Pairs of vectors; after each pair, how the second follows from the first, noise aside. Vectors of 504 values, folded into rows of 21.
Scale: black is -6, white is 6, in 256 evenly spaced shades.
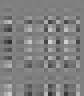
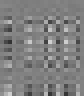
copied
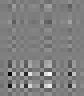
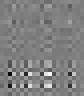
copied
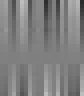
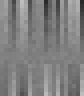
copied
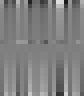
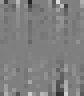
partly zeroed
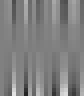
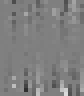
partly zeroed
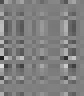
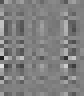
copied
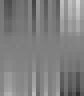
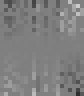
partly zeroed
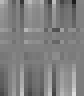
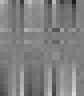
copied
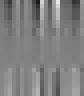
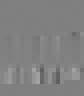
partly zeroed
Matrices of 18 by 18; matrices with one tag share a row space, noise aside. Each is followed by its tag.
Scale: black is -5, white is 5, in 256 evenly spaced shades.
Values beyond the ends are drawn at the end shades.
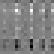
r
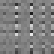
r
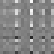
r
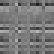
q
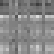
q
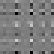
r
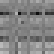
q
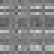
q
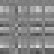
q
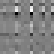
r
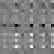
r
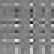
r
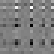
r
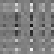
r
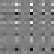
r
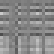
q
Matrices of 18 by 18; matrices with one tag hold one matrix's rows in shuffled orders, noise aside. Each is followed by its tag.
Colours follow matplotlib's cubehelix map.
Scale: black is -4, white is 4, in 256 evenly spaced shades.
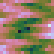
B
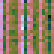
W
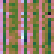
W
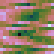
B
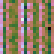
W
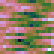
B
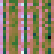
W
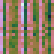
W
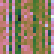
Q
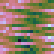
B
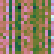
Q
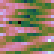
B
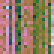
Q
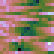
B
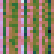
W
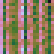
W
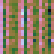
W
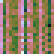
W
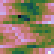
B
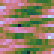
B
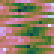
B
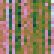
Q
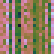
Q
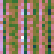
W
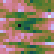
B
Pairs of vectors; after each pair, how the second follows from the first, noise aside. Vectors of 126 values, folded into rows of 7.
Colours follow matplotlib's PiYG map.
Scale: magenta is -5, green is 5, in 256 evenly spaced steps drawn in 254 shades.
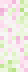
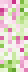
scaled up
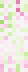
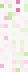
partly zeroed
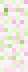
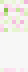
partly zeroed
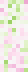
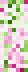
scaled up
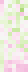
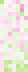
negated
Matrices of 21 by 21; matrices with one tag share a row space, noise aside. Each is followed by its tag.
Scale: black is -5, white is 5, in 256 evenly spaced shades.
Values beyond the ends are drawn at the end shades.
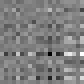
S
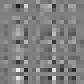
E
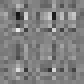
E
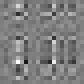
E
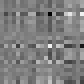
S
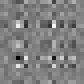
E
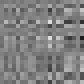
S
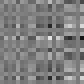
S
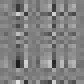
E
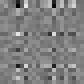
E
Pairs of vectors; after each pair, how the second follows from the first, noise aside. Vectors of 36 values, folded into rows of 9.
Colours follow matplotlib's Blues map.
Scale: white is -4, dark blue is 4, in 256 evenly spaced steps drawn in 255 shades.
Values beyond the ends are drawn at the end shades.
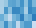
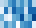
scaled up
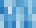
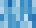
reversed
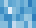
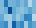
negated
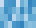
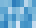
reversed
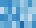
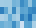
negated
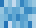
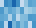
negated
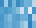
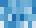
wrapped around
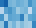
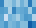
reversed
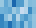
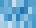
negated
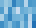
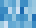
wrapped around
